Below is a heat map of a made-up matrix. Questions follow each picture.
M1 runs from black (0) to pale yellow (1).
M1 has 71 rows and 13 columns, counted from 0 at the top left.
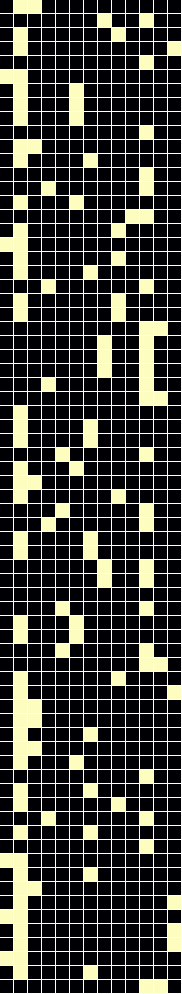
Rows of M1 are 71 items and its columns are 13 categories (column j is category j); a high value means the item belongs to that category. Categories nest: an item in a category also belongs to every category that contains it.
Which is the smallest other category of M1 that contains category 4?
10
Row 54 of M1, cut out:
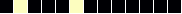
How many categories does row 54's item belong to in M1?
2
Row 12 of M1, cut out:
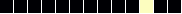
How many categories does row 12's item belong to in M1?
1
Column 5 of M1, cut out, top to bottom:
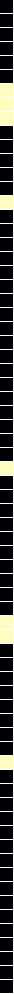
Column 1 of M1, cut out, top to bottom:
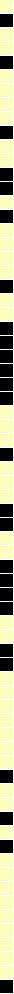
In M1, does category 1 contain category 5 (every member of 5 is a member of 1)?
yes
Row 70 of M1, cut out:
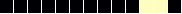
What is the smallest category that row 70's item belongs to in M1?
11
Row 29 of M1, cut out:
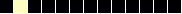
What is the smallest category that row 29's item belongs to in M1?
1
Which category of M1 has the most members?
1
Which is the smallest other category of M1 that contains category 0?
1
